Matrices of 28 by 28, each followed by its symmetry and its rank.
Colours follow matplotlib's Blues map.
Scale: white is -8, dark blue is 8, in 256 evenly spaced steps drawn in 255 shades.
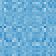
neither, rank three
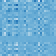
neither, rank three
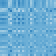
symmetric, rank two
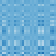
neither, rank one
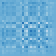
symmetric, rank two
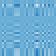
neither, rank one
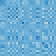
symmetric, rank three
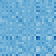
symmetric, rank three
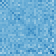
symmetric, rank five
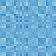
symmetric, rank two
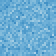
symmetric, full rank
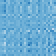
neither, rank three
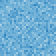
symmetric, full rank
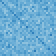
symmetric, full rank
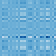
neither, rank one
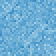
symmetric, full rank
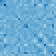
symmetric, rank five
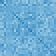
symmetric, rank five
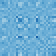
symmetric, rank three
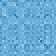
symmetric, rank three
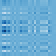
neither, rank one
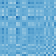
symmetric, rank two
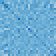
symmetric, rank five
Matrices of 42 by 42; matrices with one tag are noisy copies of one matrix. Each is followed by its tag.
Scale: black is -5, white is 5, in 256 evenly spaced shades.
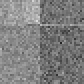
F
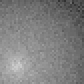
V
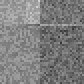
F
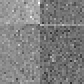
F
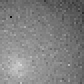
V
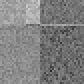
F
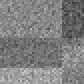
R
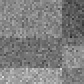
R
